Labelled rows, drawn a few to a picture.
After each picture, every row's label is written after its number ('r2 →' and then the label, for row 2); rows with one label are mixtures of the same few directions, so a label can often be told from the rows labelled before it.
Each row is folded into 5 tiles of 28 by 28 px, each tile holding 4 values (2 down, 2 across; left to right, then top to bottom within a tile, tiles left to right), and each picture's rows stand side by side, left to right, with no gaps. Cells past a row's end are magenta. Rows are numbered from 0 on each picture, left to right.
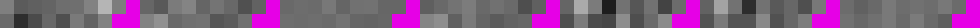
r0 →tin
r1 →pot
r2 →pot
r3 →pot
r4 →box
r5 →box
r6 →box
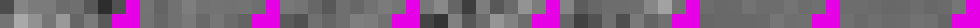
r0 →tin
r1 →box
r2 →pot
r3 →pot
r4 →tin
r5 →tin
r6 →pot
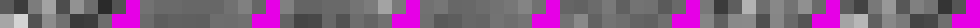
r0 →pot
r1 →tin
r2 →tin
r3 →tin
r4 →pot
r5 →box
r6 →pot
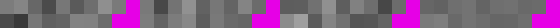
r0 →pot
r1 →box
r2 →pot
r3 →pot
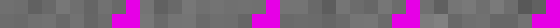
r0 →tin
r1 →box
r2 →pot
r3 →pot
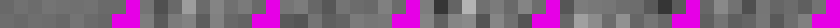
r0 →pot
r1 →box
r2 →pot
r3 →box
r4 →tin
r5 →box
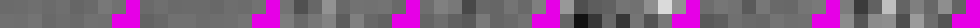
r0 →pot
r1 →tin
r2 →box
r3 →box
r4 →tin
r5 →pot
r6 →box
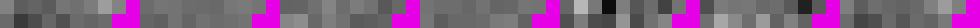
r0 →tin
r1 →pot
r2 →pot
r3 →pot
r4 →box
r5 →tin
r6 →tin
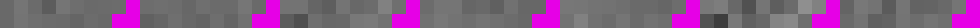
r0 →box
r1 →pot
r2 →pot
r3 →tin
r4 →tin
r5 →pot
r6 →box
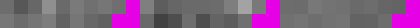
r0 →box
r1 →tin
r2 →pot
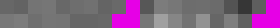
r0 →pot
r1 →tin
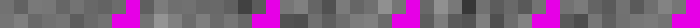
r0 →pot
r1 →tin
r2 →pot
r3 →box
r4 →pot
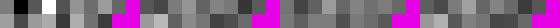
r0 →box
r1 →pot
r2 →box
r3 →pot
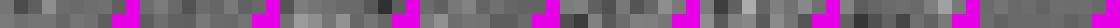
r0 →box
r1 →box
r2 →tin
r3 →pot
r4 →pot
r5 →box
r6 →tin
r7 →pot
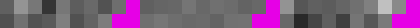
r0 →box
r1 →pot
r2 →tin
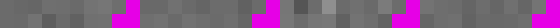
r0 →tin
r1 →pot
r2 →box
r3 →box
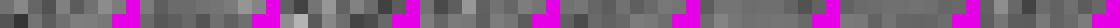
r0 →pot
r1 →tin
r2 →pot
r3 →box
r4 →pot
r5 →tin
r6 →pot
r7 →box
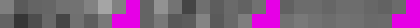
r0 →tin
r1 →box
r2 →tin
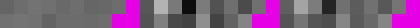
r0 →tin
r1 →box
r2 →box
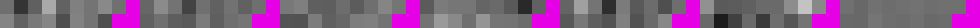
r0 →box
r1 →box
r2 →pot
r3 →tin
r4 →box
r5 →tin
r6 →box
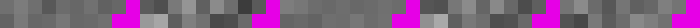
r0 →box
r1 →pot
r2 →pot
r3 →pot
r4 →pot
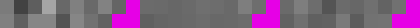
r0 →box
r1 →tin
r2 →box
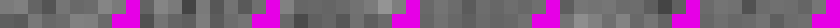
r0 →pot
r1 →box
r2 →tin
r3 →box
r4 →tin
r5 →box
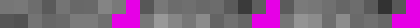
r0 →pot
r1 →tin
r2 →tin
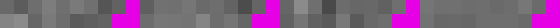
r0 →pot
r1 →tin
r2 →box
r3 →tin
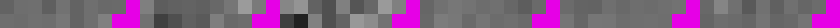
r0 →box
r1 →tin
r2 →pot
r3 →tin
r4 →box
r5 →box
